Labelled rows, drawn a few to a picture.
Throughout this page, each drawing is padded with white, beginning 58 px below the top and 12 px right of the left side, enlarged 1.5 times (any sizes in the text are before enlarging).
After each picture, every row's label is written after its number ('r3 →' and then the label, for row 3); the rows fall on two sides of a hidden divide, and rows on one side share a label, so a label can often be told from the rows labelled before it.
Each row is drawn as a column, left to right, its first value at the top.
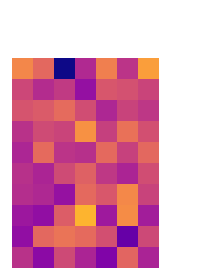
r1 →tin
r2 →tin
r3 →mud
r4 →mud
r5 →tin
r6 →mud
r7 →tin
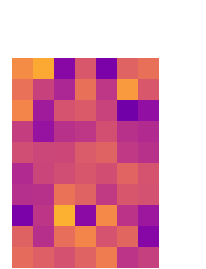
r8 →tin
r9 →tin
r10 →mud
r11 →tin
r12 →mud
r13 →tin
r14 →tin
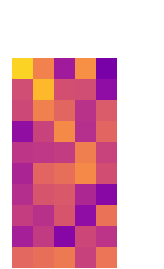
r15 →tin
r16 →tin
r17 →mud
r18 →tin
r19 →mud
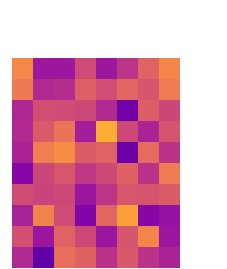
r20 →tin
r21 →mud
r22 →mud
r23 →tin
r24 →mud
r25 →mud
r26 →tin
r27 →tin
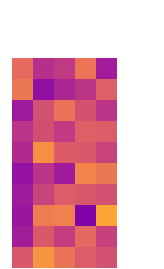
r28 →tin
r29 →mud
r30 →mud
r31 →tin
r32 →mud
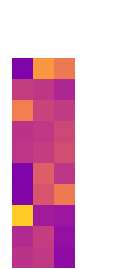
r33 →mud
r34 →tin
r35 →tin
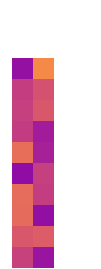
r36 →mud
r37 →tin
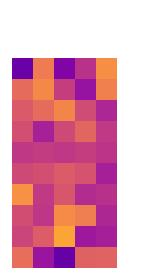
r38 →mud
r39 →tin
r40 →mud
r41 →mud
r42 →tin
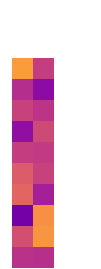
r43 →tin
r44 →mud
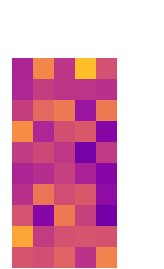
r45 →mud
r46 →tin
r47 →mud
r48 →tin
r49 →tin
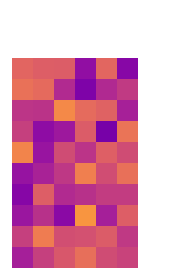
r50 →tin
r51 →tin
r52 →tin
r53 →mud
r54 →tin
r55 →mud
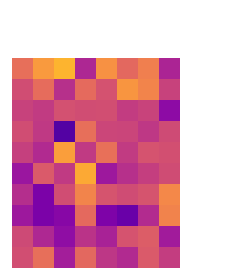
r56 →tin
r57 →tin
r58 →tin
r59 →mud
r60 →tin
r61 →tin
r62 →tin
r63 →mud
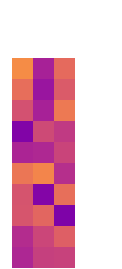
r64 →tin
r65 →mud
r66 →tin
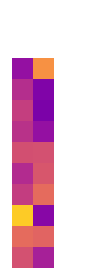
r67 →mud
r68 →tin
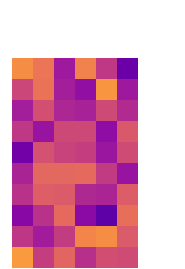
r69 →tin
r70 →tin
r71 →mud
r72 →tin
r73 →tin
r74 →mud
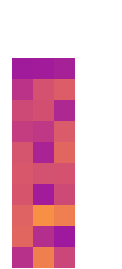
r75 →mud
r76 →mud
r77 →mud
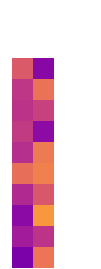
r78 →tin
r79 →mud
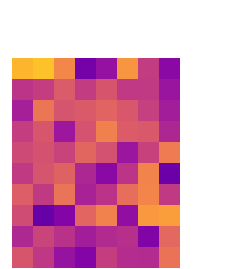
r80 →tin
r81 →tin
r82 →tin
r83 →mud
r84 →mud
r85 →tin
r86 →mud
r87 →mud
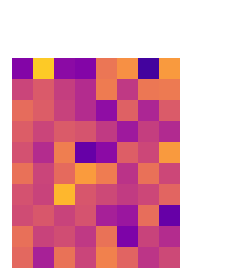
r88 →mud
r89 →tin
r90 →mud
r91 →mud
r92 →tin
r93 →tin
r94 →mud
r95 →tin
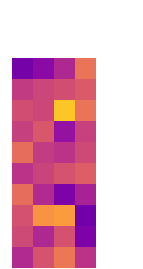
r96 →mud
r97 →mud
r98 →mud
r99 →tin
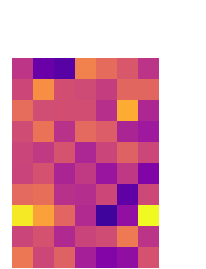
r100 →mud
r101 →mud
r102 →mud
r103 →tin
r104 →tin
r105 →tin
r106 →mud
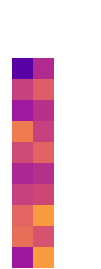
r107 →mud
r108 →mud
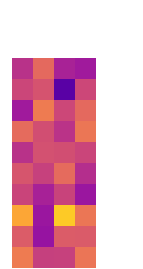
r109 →mud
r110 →tin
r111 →mud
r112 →mud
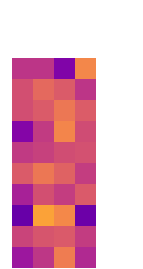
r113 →tin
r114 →mud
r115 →mud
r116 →tin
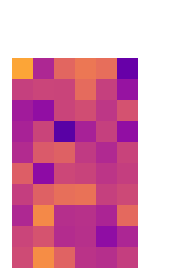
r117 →tin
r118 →mud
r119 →tin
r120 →tin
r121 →tin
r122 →mud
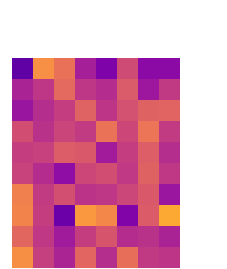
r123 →mud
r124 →tin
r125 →tin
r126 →mud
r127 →mud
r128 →tin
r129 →mud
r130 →mud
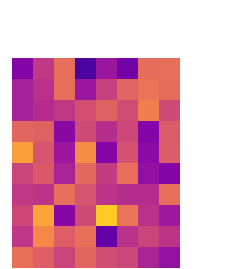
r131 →mud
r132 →mud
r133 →tin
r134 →mud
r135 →mud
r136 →mud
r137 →tin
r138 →tin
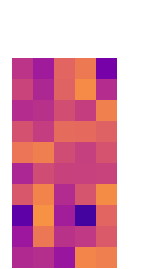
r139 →tin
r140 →mud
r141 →tin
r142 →tin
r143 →mud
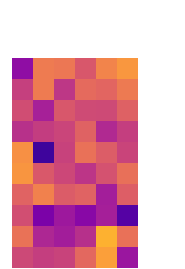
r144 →mud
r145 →tin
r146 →tin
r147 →tin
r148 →tin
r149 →tin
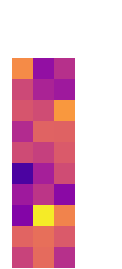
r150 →tin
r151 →mud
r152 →mud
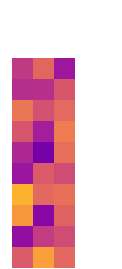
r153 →mud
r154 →tin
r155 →mud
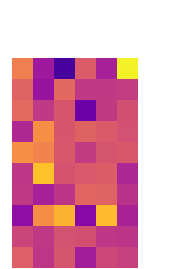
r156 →tin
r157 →mud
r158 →mud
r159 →tin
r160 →mud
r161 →tin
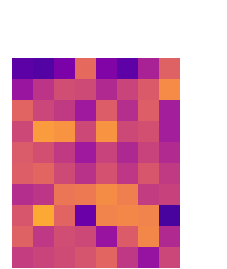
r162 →mud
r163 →mud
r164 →mud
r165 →tin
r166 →mud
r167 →mud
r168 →mud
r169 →tin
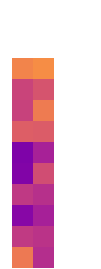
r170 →tin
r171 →tin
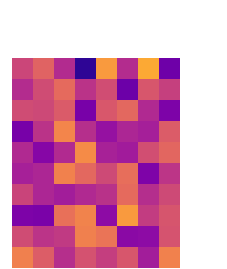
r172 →tin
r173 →tin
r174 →mud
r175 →mud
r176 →tin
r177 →mud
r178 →tin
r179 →mud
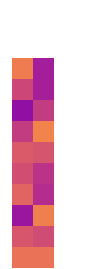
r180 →tin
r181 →mud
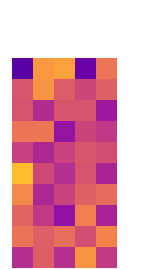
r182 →mud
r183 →tin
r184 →tin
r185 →mud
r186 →tin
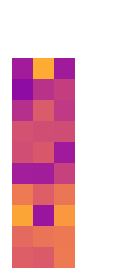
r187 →mud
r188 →tin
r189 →mud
